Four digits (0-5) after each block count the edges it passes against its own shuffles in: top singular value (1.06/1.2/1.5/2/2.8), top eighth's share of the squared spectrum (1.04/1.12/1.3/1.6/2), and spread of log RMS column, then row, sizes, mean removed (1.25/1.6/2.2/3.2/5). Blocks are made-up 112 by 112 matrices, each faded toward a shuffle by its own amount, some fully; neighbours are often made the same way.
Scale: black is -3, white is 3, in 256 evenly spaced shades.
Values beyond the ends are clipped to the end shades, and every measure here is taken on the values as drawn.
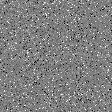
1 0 0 0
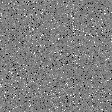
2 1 1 1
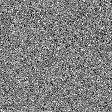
0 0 0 0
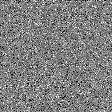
0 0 0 2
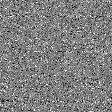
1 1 0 2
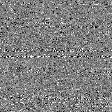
2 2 0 3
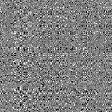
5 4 3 3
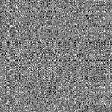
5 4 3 3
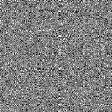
4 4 2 3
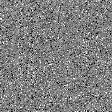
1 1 2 1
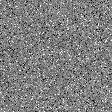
0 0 0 0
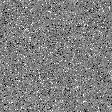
0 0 0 0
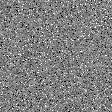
0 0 0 0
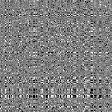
5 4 3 4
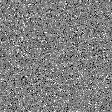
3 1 0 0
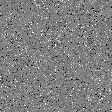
0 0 0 0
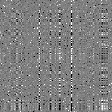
5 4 3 2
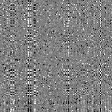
5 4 3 2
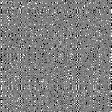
5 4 3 2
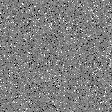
3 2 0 0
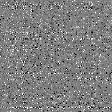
4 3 2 2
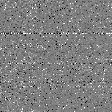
4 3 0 2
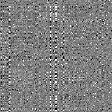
5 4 3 2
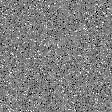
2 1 0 0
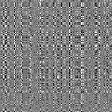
5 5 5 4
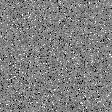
2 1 0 0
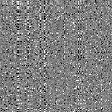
5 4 3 2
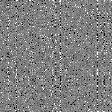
4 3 2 1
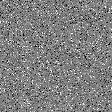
2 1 0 0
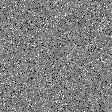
0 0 0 0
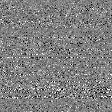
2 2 0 4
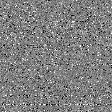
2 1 0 3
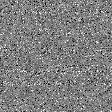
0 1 0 3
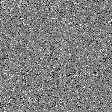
0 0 0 2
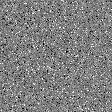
0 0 0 0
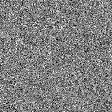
3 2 0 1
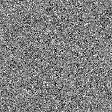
3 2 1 1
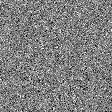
1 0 0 0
